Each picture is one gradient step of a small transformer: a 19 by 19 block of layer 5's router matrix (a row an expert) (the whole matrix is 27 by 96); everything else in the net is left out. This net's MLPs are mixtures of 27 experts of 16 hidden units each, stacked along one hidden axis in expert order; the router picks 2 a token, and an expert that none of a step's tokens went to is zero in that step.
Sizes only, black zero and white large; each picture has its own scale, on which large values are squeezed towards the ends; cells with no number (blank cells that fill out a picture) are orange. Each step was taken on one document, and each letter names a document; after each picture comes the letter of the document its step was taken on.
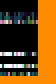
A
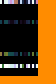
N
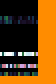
A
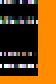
N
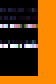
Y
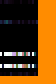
A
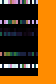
N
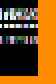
Y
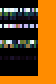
Y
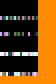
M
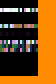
Y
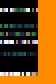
M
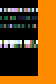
Y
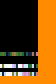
A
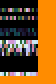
M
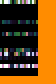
N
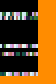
M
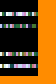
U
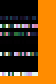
M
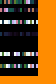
N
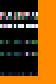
M
